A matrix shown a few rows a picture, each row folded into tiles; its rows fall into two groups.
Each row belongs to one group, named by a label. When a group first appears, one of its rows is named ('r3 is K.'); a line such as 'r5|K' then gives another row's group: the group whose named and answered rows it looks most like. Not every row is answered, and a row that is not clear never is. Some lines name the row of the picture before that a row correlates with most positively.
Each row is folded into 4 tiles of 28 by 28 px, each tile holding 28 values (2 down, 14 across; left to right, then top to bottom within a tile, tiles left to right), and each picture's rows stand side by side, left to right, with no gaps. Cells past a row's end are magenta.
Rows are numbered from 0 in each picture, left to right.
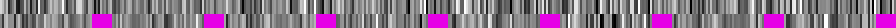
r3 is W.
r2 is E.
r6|E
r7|E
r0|E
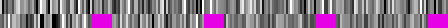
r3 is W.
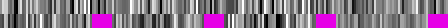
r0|W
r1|W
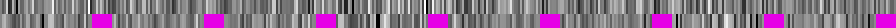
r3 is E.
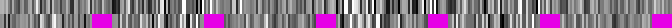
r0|W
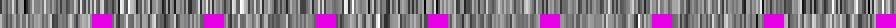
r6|W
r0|E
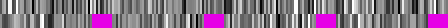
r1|W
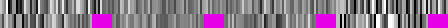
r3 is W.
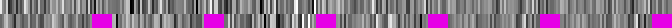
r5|W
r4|W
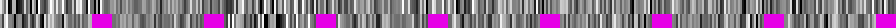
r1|W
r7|E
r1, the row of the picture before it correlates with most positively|4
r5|W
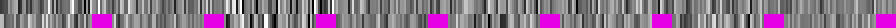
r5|E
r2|E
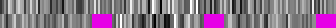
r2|E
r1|W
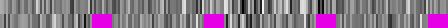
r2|E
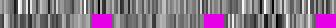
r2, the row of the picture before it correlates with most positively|3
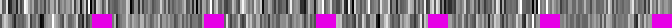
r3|E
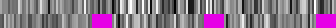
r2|E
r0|W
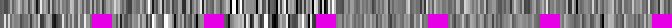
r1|W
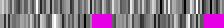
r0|W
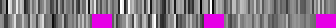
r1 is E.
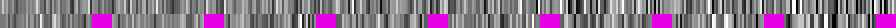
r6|W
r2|W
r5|E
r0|W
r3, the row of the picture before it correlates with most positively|1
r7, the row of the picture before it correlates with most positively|1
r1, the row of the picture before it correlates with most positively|2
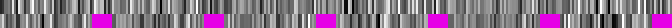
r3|E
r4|W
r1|W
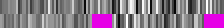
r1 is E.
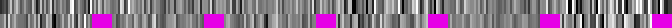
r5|E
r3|E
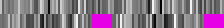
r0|W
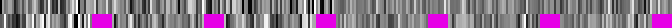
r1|E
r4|W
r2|E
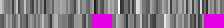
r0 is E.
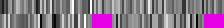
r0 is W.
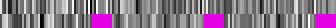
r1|E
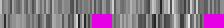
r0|W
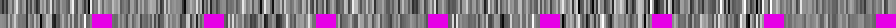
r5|E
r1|W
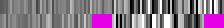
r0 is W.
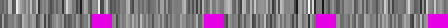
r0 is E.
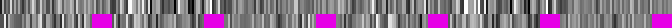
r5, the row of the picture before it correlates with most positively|1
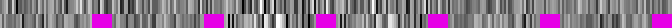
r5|W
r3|W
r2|W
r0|E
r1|E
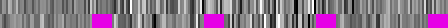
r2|W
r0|E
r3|E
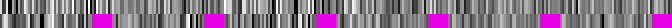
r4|E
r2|W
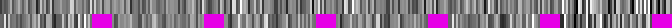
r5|W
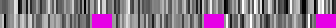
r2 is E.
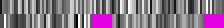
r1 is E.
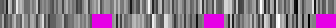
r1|W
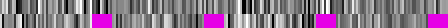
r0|E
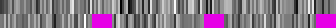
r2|W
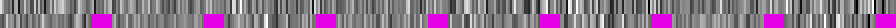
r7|W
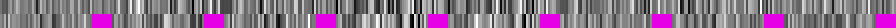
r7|W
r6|E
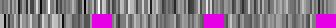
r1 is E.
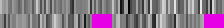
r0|W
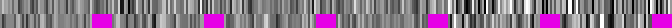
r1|E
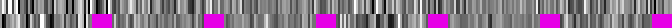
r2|E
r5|E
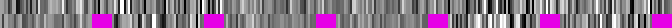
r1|E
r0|E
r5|W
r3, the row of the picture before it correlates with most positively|1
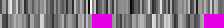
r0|E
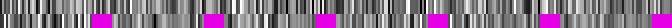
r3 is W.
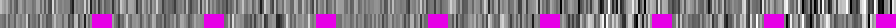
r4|W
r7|E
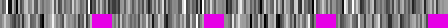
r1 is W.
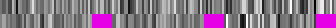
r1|E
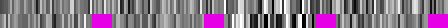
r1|E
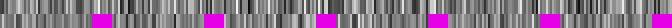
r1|E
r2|E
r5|E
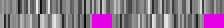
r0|W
